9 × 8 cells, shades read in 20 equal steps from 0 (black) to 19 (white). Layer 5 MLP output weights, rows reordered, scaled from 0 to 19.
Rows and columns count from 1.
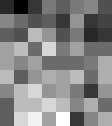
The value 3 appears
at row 1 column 1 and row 3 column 7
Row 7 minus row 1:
7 14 12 2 5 0 -6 5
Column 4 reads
9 7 11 16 8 13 11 16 12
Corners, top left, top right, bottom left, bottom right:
3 6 7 13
